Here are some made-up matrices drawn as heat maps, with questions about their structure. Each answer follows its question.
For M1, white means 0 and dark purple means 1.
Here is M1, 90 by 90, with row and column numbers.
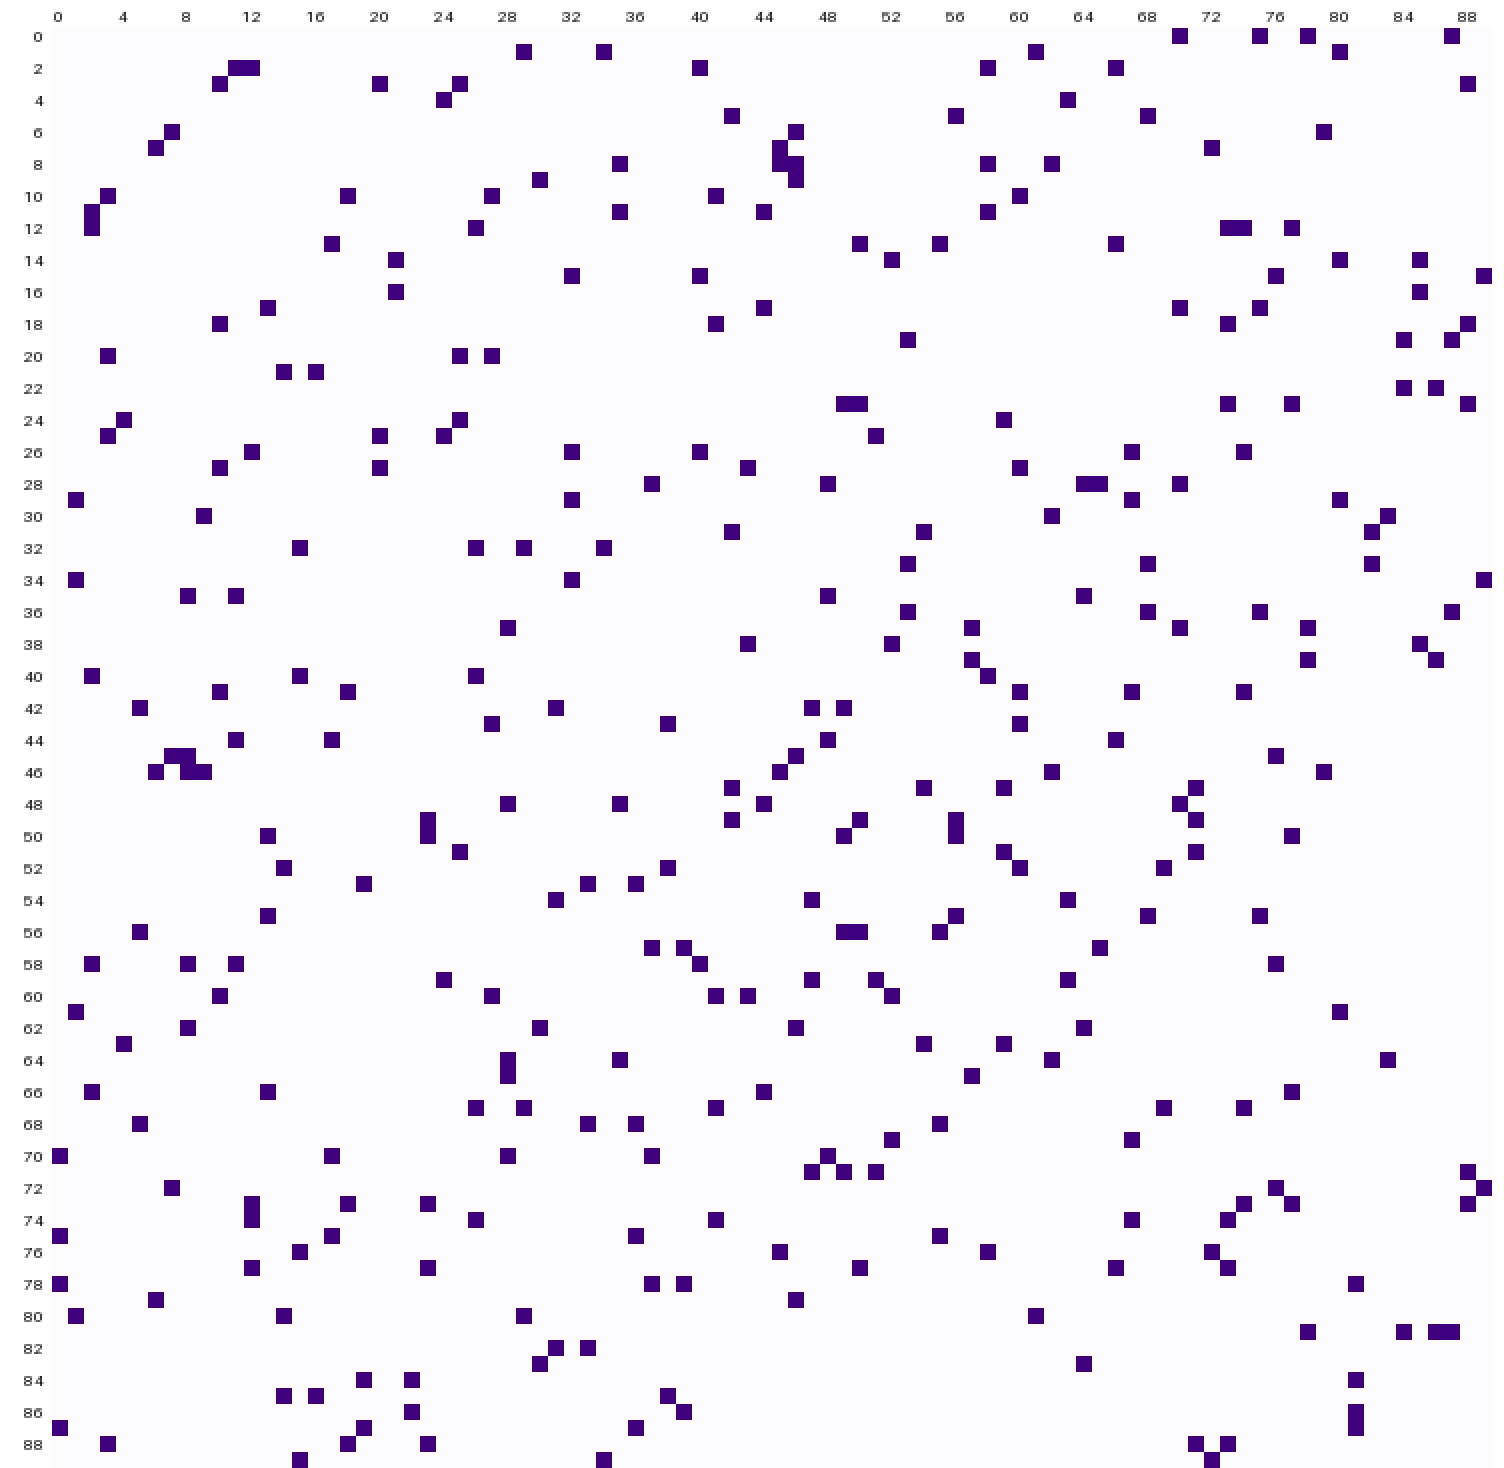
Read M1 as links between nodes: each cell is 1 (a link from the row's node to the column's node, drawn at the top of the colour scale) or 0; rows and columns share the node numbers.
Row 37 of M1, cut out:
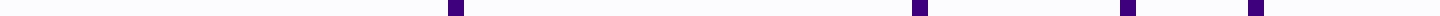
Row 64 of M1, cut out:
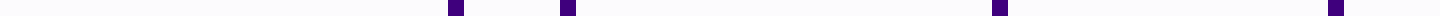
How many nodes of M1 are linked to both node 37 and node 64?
1
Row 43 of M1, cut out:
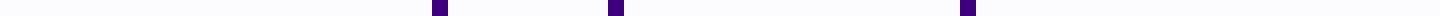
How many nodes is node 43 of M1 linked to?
3
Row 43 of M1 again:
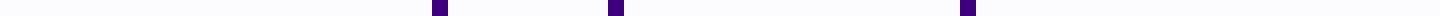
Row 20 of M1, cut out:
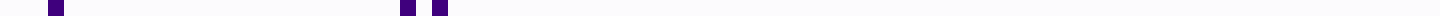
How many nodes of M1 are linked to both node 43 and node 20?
1
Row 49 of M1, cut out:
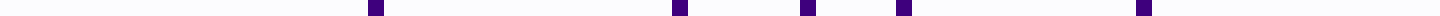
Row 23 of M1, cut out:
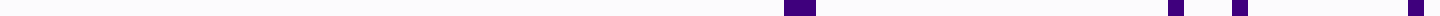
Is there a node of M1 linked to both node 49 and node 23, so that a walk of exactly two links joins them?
yes
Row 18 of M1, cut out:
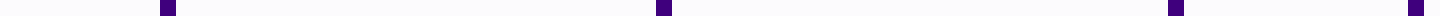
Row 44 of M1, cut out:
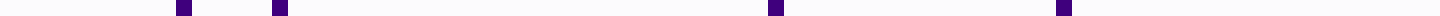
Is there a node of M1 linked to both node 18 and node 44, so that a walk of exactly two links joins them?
no
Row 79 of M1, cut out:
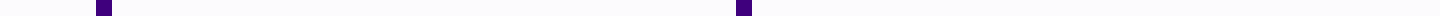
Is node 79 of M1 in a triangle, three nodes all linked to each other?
yes
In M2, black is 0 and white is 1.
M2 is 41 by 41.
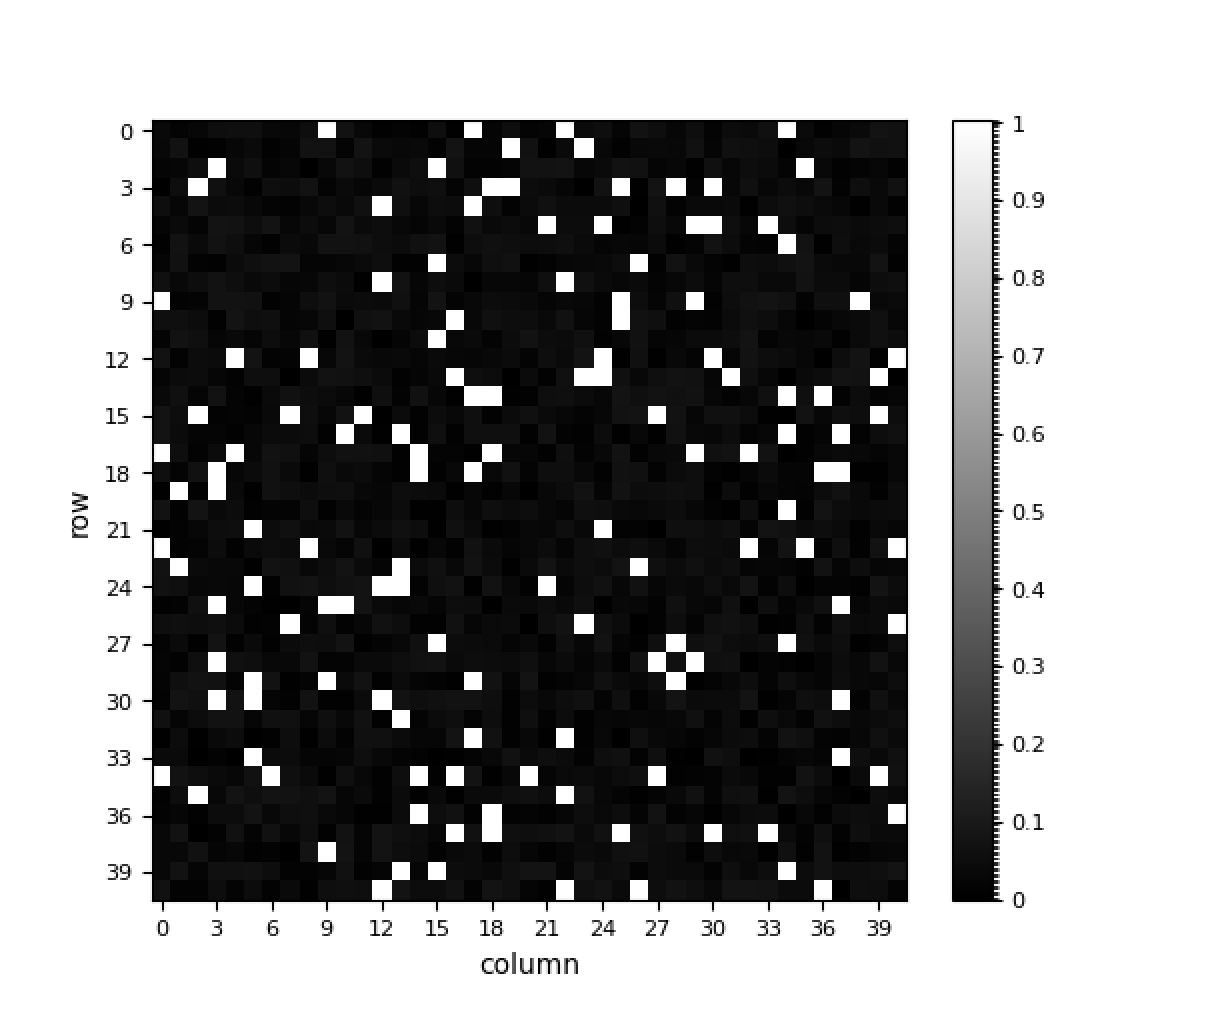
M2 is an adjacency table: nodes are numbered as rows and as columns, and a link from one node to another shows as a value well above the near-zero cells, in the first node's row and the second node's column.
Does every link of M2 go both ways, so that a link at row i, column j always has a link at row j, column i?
yes
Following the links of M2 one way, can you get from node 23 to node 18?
yes
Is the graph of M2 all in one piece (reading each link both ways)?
yes
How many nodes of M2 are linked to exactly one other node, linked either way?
5
